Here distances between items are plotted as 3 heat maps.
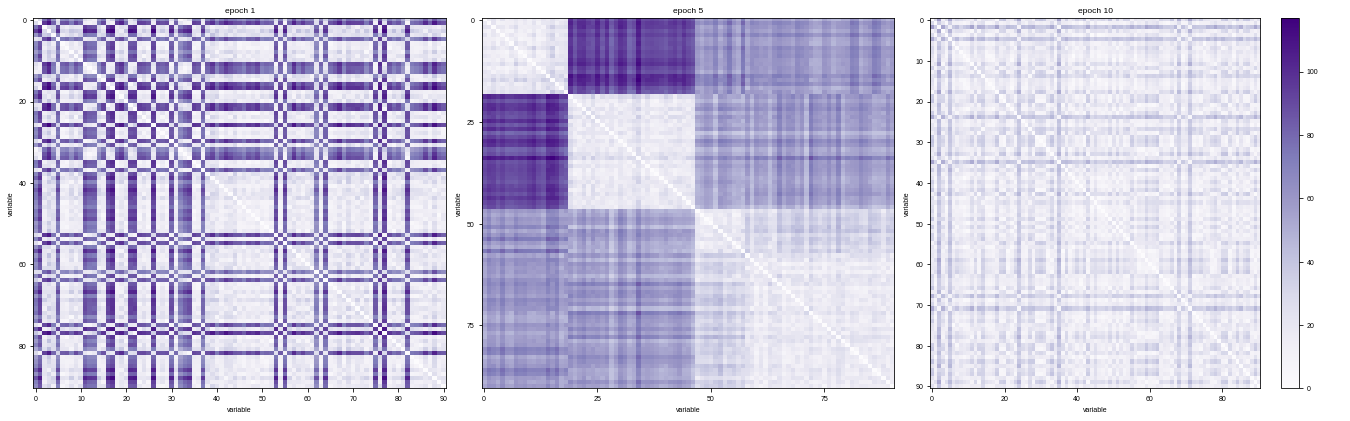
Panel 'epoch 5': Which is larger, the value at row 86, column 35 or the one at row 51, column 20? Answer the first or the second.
the first
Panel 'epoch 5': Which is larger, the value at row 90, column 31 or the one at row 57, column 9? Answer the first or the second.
the second
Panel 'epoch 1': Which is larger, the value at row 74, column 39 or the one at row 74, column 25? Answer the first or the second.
the first
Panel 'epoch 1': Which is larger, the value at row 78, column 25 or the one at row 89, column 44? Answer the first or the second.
the second
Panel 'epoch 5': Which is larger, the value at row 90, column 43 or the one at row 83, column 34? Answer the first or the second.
the second
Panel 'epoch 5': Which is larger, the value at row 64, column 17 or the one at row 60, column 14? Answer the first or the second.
the second
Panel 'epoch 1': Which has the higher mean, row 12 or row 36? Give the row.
12
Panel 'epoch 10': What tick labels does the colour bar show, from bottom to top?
0, 20, 40, 60, 80, 100
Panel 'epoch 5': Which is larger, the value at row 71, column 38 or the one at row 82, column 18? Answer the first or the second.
the second
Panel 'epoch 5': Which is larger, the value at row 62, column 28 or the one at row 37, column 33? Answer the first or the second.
the first
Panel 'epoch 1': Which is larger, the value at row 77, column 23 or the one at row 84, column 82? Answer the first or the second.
the first
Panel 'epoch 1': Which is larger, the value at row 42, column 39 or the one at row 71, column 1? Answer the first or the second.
the second
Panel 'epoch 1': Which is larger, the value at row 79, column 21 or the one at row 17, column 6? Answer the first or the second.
the second
